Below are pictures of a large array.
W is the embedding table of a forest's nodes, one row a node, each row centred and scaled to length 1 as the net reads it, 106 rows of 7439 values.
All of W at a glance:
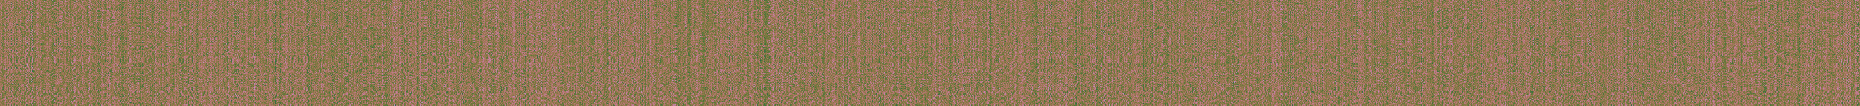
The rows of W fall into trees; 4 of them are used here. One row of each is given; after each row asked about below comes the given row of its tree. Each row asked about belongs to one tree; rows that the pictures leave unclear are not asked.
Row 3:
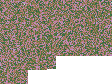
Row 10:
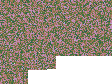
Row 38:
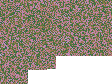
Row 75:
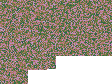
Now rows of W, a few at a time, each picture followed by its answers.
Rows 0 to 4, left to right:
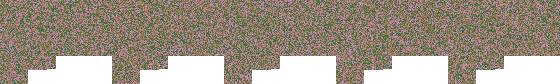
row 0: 75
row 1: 3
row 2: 38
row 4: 38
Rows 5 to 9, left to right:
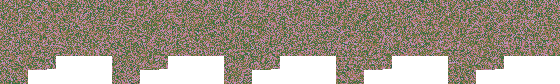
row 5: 75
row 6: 38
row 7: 38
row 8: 75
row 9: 75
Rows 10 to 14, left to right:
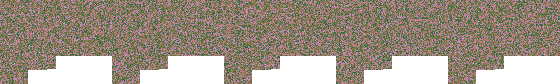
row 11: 3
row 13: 3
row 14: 75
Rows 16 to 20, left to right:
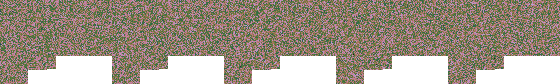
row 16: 3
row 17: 3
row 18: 3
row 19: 75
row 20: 3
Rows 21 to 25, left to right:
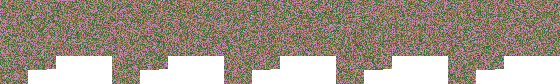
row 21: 75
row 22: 3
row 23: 3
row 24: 38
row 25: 3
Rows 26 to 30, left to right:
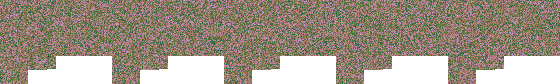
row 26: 3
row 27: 10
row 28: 10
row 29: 38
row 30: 38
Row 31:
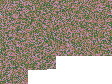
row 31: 3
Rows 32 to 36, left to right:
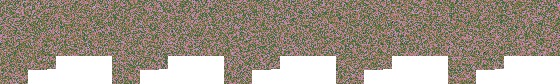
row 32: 38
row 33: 75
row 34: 3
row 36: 75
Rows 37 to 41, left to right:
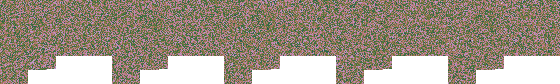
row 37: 38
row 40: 3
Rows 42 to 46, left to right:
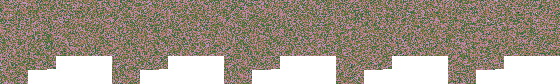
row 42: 3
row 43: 38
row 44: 38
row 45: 3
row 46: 10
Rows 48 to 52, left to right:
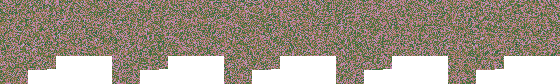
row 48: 3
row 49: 3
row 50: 38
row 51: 38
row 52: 75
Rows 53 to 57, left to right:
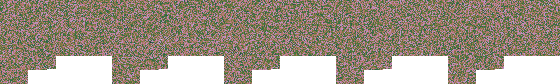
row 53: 3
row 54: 75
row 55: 75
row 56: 38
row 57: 38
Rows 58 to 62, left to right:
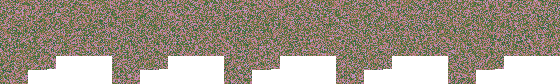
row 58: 38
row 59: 38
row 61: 38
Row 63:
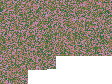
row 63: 3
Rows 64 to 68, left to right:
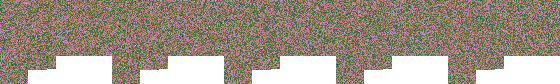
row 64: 3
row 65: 10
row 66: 3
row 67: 38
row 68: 38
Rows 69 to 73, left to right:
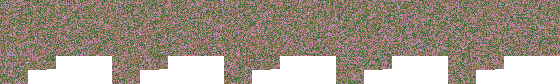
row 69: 3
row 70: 3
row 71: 3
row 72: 75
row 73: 10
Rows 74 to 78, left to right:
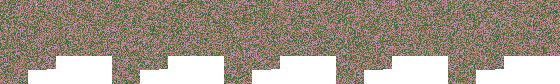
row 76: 3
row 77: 38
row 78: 3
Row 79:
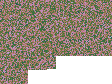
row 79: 3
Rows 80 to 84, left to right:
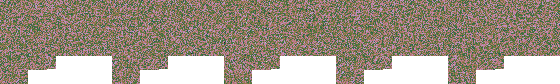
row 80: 38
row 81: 3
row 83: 38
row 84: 10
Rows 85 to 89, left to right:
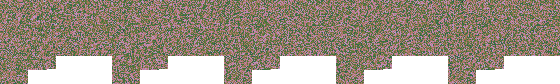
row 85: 75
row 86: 10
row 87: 38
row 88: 38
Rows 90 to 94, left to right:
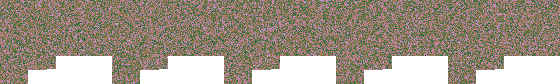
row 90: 38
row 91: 10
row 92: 10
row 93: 75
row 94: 75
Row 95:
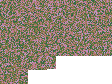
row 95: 38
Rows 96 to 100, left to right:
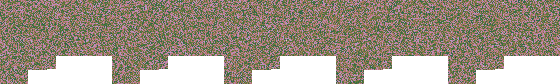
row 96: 38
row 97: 3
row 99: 75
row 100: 38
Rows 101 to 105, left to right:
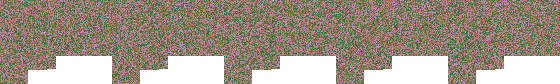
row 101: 38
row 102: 3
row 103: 3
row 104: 38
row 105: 38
